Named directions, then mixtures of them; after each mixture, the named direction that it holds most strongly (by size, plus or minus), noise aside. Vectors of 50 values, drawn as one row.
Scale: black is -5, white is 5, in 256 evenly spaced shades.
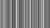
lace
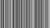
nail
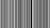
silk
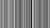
silk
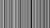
silk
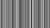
lace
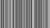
nail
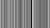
silk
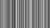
lace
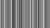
lace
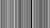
silk
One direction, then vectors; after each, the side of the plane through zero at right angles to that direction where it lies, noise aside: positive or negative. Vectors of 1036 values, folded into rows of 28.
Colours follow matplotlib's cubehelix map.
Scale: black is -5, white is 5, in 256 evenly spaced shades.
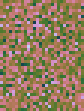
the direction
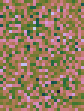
negative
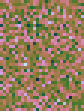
negative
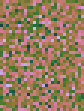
negative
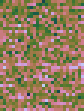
negative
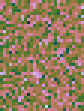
negative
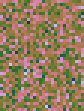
negative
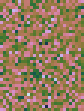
positive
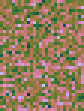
negative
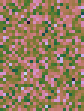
negative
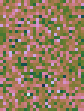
positive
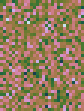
positive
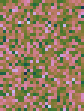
positive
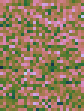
negative
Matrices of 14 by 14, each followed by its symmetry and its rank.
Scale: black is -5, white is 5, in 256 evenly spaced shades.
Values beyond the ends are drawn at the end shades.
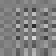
neither, rank one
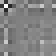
symmetric, rank two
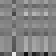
neither, rank one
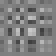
symmetric, rank one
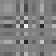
symmetric, rank one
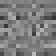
neither, rank three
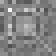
symmetric, rank three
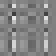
neither, rank one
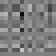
neither, rank two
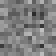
neither, rank three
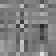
neither, rank two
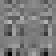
neither, rank two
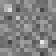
symmetric, rank three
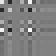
symmetric, rank one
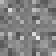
symmetric, rank three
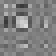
symmetric, rank two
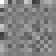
symmetric, rank two
